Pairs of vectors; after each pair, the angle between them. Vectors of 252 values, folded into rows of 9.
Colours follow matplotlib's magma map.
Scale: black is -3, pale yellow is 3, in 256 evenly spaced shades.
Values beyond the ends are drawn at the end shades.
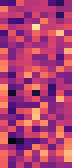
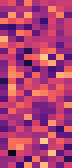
partly opposed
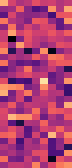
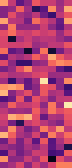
nearly parallel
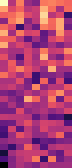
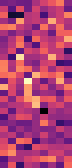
orthogonal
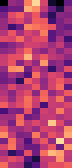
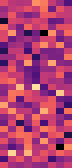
orthogonal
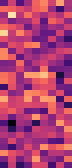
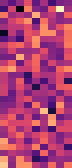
partly opposed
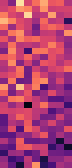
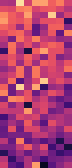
nearly parallel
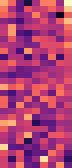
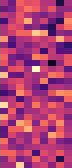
orthogonal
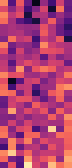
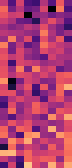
nearly parallel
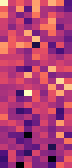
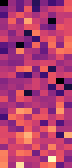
nearly opposite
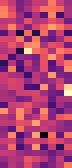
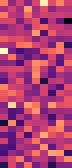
orthogonal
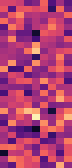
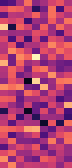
partly opposed
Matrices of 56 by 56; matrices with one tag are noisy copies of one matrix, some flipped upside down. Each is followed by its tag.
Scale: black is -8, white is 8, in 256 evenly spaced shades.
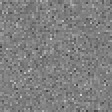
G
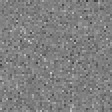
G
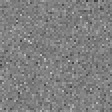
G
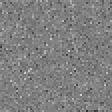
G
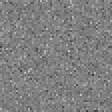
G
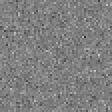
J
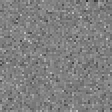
G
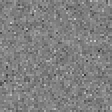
J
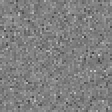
J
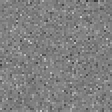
G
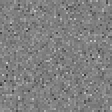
J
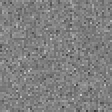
G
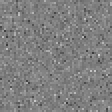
J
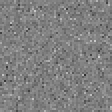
J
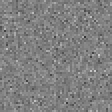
J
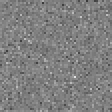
G
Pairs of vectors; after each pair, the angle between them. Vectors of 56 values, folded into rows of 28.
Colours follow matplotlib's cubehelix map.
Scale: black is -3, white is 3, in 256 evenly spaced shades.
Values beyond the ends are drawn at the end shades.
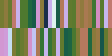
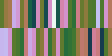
nearly parallel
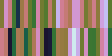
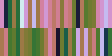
orthogonal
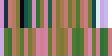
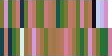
partly aligned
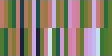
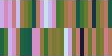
orthogonal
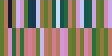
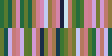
orthogonal
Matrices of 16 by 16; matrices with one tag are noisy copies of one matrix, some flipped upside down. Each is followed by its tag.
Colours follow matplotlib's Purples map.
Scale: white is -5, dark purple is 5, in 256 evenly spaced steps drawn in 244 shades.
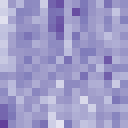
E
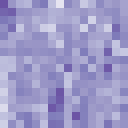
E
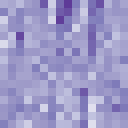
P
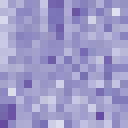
E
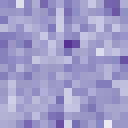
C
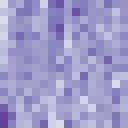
E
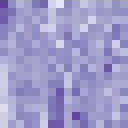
E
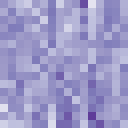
P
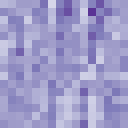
P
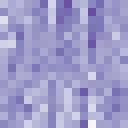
P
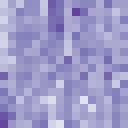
E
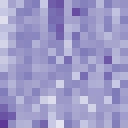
E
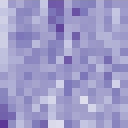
E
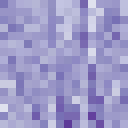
P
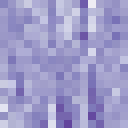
P
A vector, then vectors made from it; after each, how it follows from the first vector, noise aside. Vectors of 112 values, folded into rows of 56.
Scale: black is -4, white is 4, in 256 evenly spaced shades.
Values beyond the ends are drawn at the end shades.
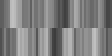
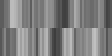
copied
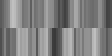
copied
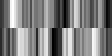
scaled up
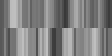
copied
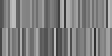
sign-scrambled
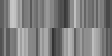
copied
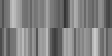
copied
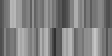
copied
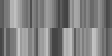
copied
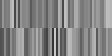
sign-scrambled
